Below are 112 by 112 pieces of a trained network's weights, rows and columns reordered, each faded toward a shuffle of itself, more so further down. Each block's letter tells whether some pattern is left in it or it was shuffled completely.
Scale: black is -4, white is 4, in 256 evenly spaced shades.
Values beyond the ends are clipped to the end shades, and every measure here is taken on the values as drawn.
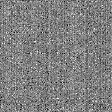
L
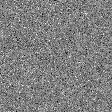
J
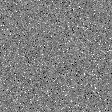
J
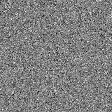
J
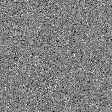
J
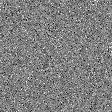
J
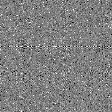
L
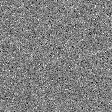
J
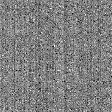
L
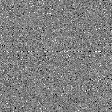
L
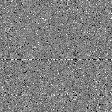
L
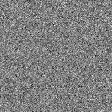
L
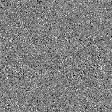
L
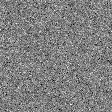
J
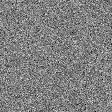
J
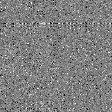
L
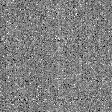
L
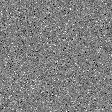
J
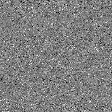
L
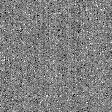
L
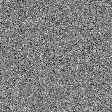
L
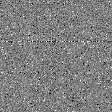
L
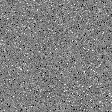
J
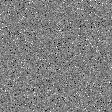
J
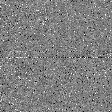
L
